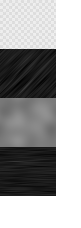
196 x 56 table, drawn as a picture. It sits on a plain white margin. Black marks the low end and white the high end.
It is made of 4 by 1 panels. Panel 1,1: very high, checkered, faint in contrast. Panel 2,1: very low, slanting up to the right, faint in contrast. Panel 3,1: middling, smooth, faint in contrast. Panel 4,1: very low, streaked across, faint in contrast.
